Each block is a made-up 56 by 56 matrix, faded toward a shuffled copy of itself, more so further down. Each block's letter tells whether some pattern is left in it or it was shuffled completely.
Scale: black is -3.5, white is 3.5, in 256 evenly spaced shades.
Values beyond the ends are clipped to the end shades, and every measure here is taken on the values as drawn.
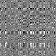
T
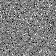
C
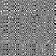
T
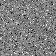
C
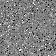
C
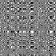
T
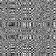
T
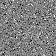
C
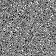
C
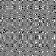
T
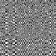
T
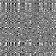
T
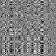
T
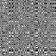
T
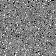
C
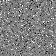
C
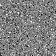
C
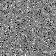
C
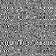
T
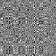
T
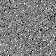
C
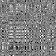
T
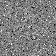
C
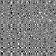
T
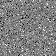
C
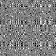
T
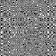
T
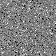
C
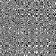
T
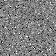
C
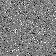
C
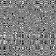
T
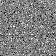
C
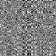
T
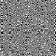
T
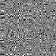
T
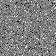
C
